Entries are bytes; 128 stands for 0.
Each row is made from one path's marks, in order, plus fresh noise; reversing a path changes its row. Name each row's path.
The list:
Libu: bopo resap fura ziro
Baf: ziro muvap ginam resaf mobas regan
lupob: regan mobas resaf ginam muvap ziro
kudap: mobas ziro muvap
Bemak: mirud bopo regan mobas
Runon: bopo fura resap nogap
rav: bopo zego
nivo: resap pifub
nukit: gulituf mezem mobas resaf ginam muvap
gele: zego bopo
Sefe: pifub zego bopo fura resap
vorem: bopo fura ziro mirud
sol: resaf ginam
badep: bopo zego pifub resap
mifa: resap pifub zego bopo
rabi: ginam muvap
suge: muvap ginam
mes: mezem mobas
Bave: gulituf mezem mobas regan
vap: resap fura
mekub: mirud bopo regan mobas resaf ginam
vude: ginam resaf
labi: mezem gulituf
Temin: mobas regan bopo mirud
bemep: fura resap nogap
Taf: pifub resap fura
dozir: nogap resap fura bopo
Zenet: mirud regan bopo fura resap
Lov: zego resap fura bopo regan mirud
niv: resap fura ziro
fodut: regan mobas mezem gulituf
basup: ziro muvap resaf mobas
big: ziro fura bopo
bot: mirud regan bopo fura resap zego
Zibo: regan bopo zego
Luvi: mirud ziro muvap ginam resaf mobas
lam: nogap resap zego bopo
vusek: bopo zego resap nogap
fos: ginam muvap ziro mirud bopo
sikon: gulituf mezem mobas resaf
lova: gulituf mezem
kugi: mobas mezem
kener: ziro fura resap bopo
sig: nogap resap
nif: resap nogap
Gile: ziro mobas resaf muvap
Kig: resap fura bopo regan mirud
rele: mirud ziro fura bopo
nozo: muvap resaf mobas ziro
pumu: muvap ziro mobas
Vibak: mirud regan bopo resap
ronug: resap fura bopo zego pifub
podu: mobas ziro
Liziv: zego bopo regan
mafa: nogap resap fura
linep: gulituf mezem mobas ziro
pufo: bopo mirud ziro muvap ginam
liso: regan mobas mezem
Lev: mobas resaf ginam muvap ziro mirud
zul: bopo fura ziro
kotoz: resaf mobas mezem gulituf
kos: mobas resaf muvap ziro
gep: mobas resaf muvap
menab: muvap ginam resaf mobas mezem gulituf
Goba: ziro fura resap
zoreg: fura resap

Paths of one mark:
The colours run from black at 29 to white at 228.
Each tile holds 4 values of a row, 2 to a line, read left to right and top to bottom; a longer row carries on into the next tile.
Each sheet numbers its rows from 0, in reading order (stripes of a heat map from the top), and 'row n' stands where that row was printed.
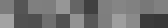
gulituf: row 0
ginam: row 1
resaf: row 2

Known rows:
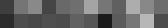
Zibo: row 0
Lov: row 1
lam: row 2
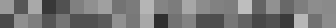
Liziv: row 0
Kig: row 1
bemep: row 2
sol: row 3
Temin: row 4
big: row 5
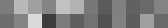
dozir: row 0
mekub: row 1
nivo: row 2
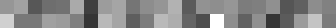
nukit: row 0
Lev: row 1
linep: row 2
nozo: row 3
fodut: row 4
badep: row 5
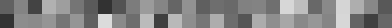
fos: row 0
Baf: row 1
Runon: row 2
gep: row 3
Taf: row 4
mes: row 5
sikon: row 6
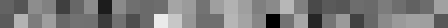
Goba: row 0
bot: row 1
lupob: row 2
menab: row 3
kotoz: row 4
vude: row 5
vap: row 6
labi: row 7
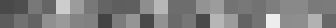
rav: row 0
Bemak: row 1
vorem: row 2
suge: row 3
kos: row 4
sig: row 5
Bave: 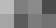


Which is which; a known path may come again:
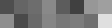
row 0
vap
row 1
niv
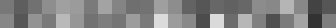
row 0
nivo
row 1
menab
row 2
podu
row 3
Gile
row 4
rele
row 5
vude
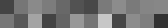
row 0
vusek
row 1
rabi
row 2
gele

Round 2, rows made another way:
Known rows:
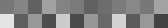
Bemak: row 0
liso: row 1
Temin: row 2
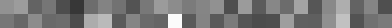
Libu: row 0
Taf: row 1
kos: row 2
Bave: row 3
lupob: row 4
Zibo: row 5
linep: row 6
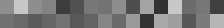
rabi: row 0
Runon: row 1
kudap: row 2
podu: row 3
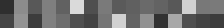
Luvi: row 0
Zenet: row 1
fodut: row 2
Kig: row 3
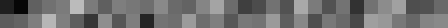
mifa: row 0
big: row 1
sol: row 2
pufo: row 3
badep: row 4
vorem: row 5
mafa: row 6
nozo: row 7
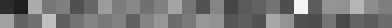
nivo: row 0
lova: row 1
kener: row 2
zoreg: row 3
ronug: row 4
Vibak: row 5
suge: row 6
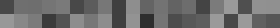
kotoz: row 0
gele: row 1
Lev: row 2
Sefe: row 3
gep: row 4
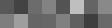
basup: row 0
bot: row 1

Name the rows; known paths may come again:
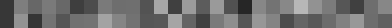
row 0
Lev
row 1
badep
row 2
mekub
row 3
Baf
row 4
bemep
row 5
suge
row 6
basup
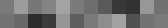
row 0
nukit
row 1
kugi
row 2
nif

